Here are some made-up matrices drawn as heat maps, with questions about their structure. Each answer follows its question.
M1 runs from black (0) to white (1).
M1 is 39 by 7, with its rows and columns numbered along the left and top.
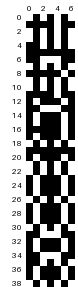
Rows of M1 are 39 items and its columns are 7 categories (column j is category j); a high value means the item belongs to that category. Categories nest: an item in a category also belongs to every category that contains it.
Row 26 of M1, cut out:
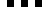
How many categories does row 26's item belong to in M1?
4
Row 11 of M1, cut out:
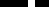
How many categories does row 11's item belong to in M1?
1
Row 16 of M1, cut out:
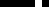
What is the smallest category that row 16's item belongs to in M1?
5
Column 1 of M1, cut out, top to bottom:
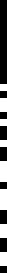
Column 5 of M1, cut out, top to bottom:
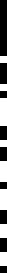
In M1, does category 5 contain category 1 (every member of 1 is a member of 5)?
yes
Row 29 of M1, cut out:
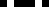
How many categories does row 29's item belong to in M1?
2
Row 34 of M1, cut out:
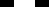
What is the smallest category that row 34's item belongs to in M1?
3
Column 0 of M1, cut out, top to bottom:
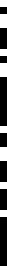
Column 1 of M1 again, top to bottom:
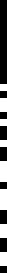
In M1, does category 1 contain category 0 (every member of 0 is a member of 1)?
no
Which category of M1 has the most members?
4
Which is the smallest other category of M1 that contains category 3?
2
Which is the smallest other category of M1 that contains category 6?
2
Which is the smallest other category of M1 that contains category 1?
5
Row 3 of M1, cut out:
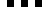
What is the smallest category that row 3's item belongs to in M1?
0
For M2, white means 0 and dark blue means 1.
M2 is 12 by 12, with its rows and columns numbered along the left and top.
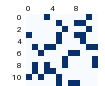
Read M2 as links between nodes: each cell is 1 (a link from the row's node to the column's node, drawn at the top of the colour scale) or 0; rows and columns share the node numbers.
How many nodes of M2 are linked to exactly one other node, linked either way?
0
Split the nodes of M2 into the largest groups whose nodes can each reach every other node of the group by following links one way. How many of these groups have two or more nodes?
1
